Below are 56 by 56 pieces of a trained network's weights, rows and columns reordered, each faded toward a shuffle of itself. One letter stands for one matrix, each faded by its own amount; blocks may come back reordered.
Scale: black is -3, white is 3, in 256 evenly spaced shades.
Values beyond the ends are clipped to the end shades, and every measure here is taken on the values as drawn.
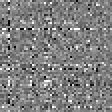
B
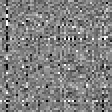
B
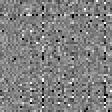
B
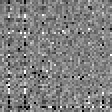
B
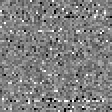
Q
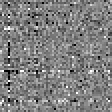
B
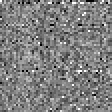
Q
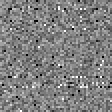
Q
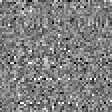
Q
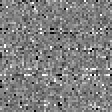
Q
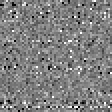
Q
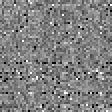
Q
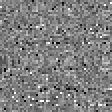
Q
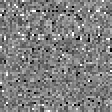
Q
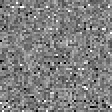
Q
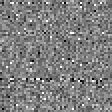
Q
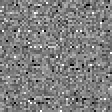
Q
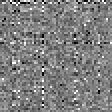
B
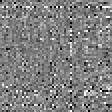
B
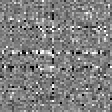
B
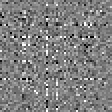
B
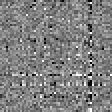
B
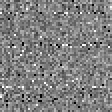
Q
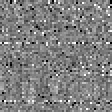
Q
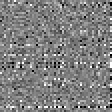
B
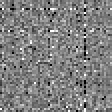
B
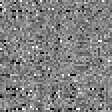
Q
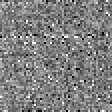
Q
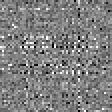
B
